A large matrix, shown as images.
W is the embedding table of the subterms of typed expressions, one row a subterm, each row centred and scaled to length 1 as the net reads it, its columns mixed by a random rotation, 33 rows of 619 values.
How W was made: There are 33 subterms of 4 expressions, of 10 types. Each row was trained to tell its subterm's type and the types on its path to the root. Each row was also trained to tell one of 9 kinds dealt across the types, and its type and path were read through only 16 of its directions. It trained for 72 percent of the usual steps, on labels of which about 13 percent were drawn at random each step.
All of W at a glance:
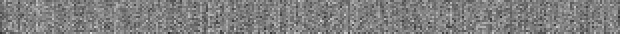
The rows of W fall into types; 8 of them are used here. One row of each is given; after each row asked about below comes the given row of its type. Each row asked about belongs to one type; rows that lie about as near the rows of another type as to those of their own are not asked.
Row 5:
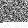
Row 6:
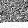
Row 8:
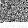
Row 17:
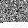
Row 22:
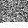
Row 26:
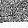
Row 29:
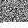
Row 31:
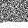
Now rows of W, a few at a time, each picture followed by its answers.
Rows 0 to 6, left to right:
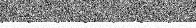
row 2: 6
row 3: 17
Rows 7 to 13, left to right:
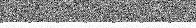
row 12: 6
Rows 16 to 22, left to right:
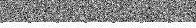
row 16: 8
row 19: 8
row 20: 17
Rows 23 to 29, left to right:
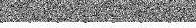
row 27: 8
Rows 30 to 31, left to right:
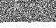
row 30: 6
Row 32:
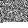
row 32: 8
